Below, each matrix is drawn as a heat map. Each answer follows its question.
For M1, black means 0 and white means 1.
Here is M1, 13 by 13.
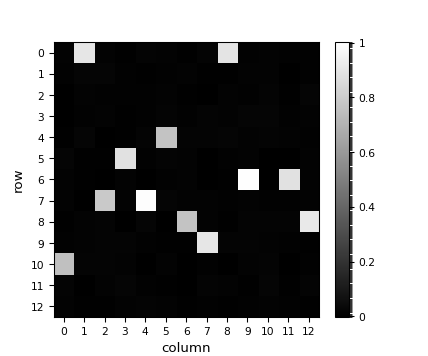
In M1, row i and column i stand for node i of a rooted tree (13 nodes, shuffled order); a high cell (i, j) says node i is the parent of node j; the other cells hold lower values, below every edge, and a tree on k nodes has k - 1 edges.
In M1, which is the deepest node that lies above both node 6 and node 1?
0
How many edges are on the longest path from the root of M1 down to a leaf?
8
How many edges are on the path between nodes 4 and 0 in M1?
5
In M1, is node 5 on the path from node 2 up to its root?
no
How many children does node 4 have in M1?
1
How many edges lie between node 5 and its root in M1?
7
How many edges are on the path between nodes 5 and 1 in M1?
7
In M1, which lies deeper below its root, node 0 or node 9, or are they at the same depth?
node 9
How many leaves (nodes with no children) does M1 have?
5
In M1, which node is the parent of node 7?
9
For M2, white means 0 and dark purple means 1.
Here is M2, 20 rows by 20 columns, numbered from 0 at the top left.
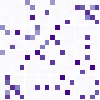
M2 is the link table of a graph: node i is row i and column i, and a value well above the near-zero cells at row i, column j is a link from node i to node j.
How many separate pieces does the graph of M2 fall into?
1
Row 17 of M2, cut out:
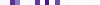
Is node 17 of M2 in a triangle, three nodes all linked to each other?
yes
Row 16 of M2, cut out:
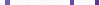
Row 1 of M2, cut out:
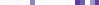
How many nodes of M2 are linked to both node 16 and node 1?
1
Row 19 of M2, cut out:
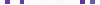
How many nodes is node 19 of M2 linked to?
4
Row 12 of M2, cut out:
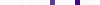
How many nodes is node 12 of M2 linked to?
2
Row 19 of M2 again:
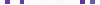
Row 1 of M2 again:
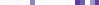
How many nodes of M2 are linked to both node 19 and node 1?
2
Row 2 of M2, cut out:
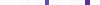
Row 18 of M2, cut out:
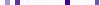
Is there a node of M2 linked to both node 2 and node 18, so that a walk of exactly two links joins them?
no
